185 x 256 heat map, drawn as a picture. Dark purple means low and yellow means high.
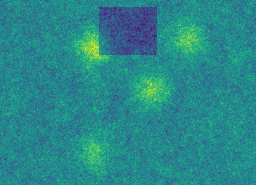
Bumps: four. Ninth with the lowest average: top middle. Odd patch: lower, in the top middle.
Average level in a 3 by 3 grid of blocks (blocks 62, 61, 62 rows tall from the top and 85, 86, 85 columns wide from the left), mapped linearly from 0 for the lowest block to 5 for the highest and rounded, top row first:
3 0 5 / 3 5 3 / 3 4 3
